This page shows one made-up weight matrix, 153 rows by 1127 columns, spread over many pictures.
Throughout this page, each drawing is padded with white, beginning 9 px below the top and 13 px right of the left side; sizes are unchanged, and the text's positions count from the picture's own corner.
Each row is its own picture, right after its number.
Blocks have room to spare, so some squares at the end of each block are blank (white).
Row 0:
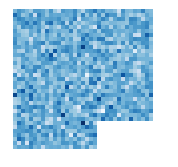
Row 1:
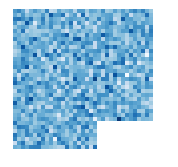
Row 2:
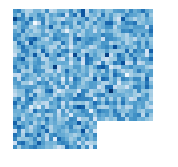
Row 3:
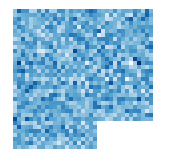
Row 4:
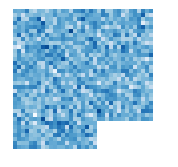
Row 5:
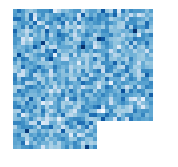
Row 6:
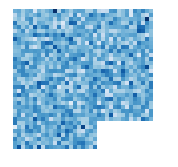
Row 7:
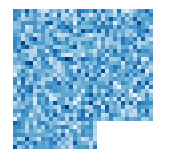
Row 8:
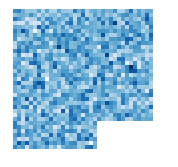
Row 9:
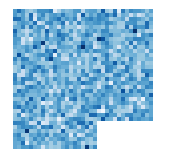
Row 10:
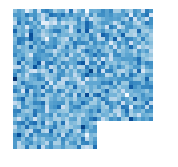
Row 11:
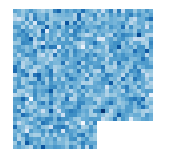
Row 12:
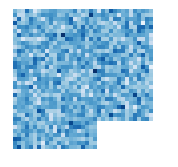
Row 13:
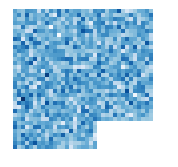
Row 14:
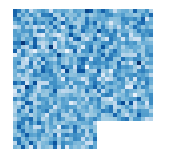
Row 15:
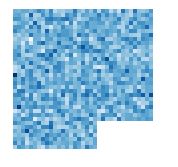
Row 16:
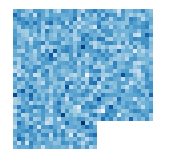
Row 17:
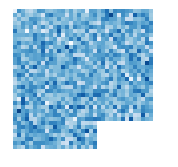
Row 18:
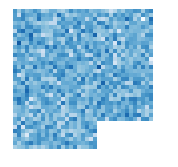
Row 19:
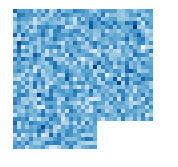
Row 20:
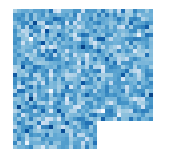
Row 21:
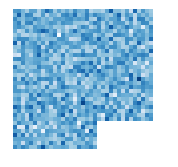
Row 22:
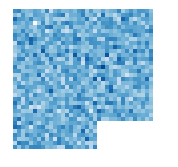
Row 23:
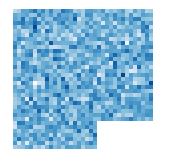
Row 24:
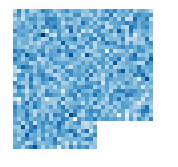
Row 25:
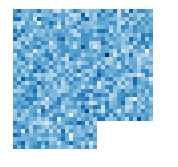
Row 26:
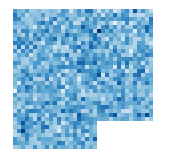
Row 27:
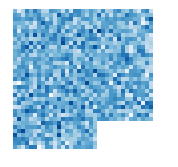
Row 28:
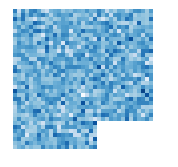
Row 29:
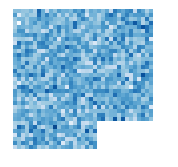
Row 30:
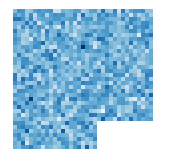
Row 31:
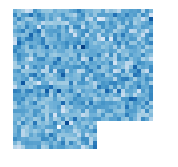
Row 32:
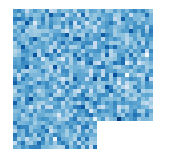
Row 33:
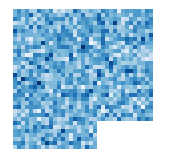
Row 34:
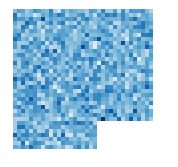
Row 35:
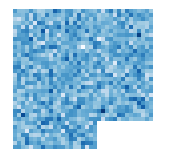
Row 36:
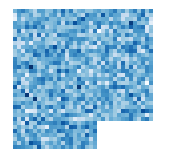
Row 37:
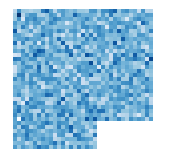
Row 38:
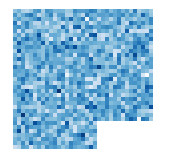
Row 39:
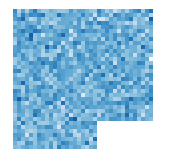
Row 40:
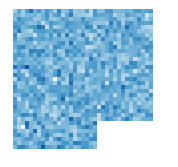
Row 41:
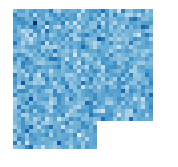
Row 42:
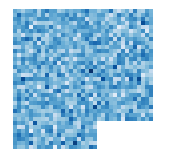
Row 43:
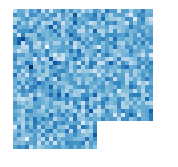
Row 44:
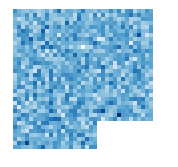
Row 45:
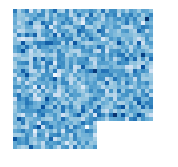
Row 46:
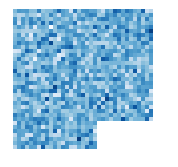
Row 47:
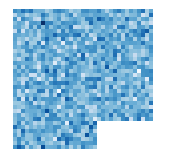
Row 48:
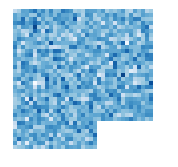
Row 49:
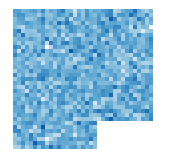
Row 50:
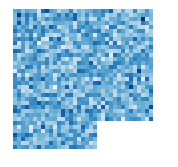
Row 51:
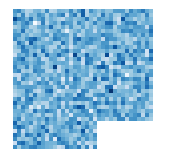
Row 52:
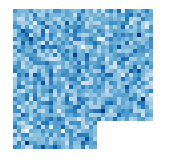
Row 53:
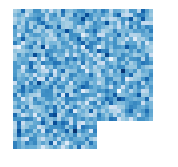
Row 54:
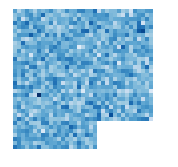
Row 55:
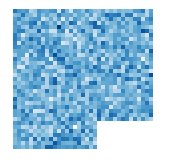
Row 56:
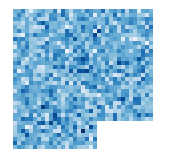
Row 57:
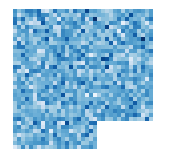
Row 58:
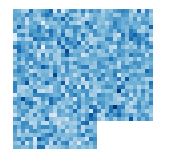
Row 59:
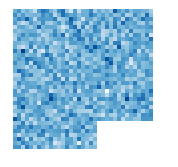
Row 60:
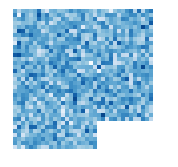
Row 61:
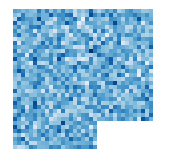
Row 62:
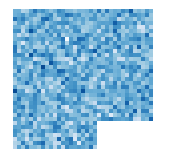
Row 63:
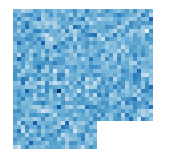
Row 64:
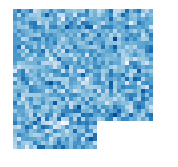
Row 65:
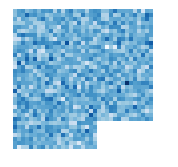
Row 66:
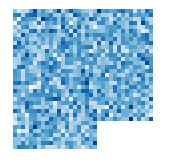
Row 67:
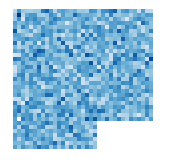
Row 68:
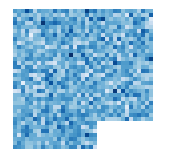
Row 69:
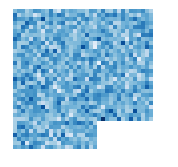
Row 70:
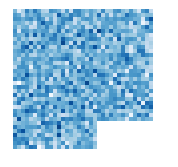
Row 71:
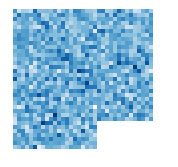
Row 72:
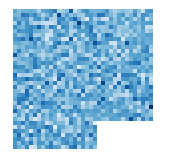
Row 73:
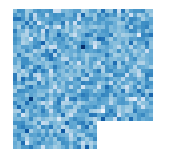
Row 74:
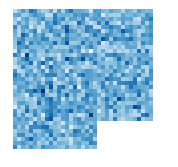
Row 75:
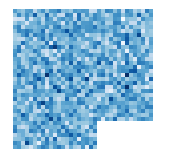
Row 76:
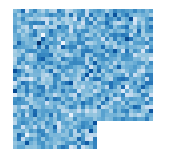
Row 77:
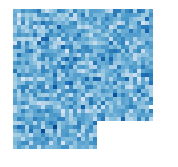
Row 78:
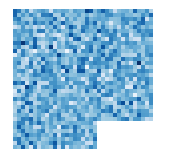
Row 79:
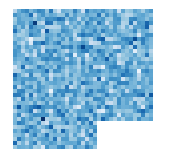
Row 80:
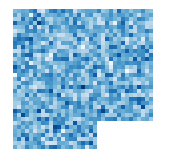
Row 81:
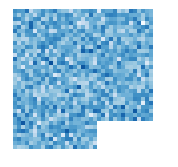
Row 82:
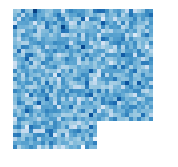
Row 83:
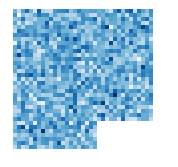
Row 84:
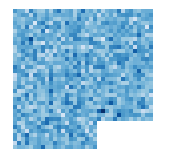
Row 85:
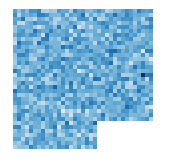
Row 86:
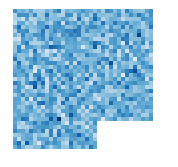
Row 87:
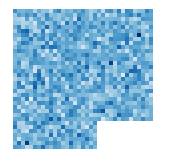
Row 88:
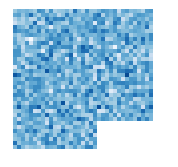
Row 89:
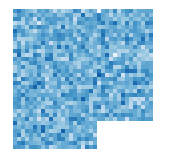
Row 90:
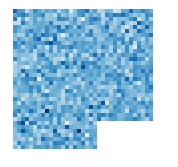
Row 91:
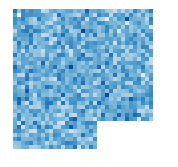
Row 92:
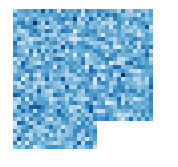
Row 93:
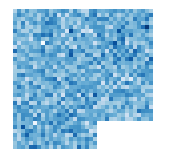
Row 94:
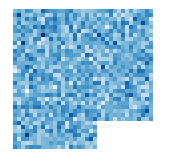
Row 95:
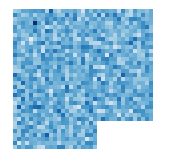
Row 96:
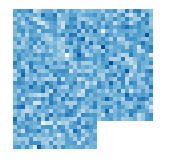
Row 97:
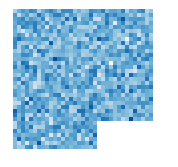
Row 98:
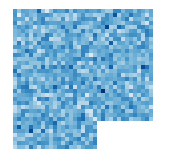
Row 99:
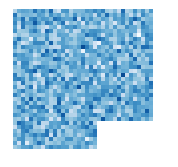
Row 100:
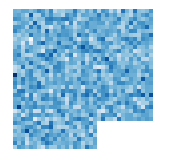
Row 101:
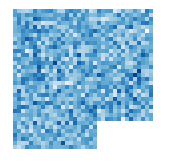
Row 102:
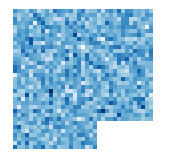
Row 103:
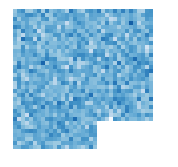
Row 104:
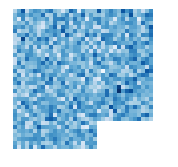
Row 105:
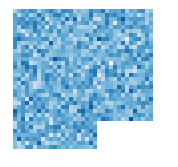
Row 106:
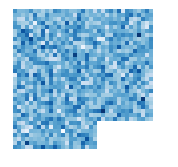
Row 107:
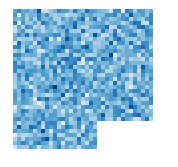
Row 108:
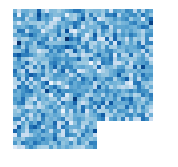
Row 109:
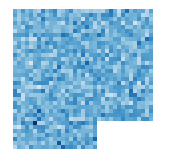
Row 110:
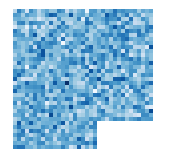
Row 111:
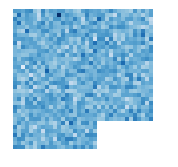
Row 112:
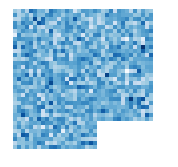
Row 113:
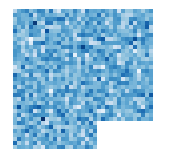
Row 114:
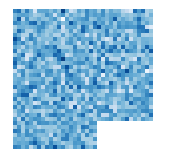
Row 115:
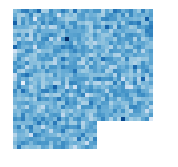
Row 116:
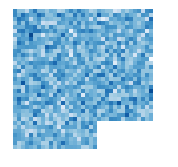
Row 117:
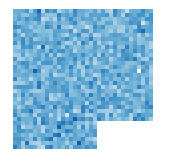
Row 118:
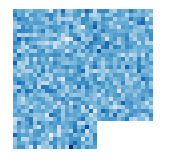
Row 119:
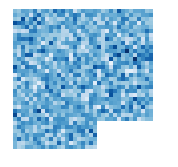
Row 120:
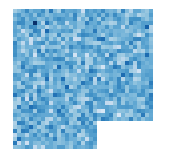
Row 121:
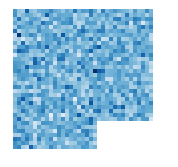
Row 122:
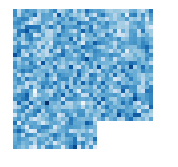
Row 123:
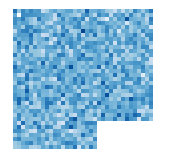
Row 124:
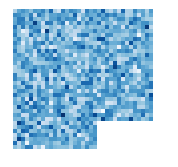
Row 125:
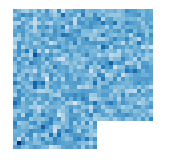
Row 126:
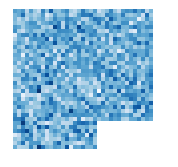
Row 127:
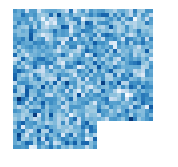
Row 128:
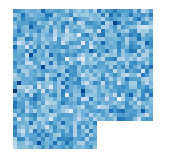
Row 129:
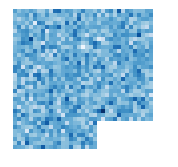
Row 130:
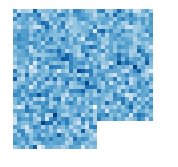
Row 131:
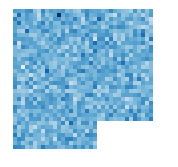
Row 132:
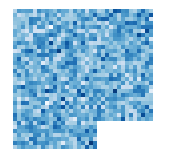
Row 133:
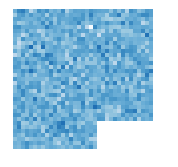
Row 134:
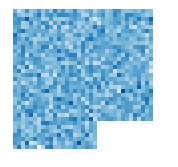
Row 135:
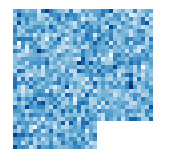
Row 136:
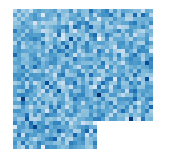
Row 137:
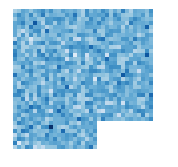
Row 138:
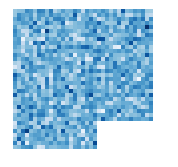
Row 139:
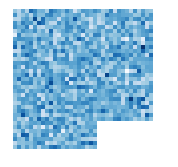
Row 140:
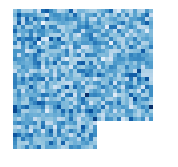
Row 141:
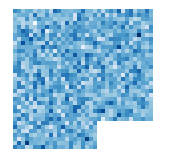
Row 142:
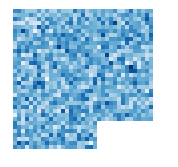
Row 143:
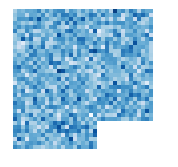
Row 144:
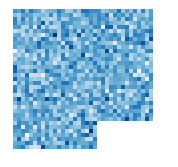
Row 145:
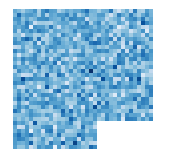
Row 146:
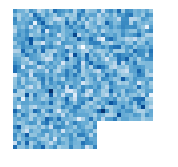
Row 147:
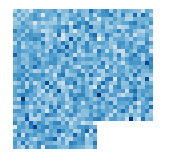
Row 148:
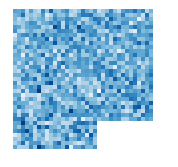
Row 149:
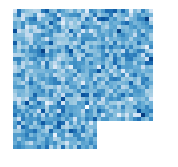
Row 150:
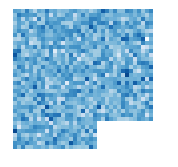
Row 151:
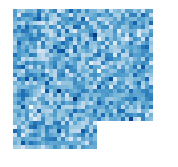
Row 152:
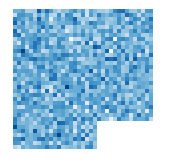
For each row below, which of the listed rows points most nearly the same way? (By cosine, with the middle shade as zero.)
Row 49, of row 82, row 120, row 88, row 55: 55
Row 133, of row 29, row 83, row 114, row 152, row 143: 143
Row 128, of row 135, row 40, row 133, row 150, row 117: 40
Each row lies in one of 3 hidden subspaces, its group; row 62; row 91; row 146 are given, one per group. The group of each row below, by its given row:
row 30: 146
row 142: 146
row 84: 146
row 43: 62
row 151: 91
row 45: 62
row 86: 146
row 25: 146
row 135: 91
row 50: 91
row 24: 91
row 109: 62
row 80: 146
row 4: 62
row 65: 62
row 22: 146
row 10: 91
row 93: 91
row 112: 146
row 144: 91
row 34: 146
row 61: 62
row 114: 62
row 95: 146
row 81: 62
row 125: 146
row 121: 62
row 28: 91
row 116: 91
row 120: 146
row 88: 146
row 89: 146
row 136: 91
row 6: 62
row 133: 62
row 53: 62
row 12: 62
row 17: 91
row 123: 91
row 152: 62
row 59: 62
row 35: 146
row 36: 62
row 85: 91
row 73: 146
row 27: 62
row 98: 91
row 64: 62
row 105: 146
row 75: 146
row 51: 146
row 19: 146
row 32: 146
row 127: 91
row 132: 91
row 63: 91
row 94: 91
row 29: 91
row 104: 62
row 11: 146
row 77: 91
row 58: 62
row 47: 91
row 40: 62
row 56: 62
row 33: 146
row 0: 146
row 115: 91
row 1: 146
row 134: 62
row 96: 62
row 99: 146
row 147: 91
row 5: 146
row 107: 91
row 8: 146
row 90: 62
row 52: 146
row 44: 146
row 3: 62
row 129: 146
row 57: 91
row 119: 146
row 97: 146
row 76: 91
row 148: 62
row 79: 146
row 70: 62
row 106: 146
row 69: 146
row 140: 91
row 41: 146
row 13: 62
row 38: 91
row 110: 91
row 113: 146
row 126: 62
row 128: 62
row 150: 146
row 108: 91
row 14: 62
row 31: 91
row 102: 146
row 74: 62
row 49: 62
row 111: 91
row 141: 146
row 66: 62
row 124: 146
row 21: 91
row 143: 62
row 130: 62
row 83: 91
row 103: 62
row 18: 91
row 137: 146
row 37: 91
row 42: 91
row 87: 146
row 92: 146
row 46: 91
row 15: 146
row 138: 146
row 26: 62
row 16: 146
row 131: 91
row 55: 62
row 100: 146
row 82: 62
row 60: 91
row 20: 146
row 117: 62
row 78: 62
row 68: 91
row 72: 91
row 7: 62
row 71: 62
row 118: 62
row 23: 146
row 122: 91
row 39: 91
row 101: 91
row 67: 91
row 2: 146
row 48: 146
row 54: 62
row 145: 91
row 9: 146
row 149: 91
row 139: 146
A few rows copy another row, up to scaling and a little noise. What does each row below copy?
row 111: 131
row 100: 15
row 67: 37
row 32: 1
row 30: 73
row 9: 5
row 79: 113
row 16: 0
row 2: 51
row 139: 112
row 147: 136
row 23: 48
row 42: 145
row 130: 71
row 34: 69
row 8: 142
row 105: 97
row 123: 91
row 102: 146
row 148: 126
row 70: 27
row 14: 78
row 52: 106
